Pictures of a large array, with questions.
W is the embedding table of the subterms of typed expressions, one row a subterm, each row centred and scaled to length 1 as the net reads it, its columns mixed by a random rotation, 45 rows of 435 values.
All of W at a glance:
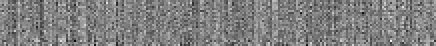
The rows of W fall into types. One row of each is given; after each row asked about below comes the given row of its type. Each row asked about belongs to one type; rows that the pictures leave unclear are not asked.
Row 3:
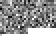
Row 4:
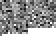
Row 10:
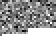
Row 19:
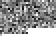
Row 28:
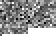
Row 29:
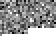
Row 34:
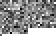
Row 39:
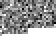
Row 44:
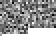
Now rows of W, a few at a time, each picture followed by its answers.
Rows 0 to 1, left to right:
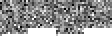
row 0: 4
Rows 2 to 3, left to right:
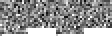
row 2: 3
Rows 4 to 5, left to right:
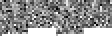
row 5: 3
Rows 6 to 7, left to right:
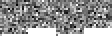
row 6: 19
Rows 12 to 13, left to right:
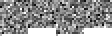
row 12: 39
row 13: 3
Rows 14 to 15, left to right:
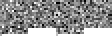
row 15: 44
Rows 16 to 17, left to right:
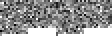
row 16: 19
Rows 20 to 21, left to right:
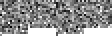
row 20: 44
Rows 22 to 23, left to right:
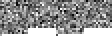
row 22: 29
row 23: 10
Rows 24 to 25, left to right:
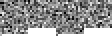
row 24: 44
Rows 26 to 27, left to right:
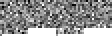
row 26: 29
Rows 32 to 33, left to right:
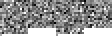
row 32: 39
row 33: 19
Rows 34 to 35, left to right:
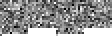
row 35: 19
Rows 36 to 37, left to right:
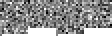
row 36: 3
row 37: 34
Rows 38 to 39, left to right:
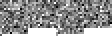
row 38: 34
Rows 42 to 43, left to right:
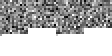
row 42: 34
